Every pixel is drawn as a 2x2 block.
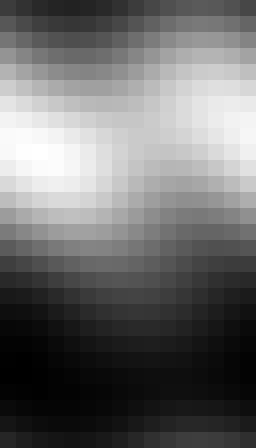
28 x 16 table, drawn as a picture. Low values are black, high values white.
The bottom left is the smoothest part. No lone cell stands out from its neighbours. The ninth with the lowest average is the bottom left.
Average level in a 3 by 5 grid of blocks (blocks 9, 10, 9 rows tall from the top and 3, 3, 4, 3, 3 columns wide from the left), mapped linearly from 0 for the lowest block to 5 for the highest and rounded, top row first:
4 4 4 5 5
4 4 4 3 3
0 0 0 1 0
